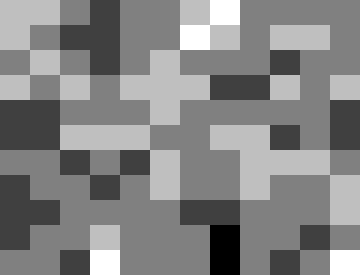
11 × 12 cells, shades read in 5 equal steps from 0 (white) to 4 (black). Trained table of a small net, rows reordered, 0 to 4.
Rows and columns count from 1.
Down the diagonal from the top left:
1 2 2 2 2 2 2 2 2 2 2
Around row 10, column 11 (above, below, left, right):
2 2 2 2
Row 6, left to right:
3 3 1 1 1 2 2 1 1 3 2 3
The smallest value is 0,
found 4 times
